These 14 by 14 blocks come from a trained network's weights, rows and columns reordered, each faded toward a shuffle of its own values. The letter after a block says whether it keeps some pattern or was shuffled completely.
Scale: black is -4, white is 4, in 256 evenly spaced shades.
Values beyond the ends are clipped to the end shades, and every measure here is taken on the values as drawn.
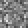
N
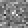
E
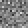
E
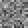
N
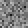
E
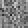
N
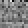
N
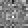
N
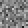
E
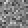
E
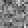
N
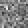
E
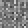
N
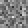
N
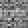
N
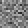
N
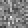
E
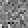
E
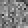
E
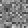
N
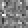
N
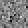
E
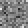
E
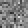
N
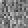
N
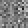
N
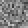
E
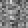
N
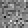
E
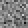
E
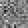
N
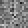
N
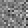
N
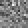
N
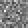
E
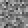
E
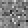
E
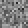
E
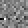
N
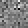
N
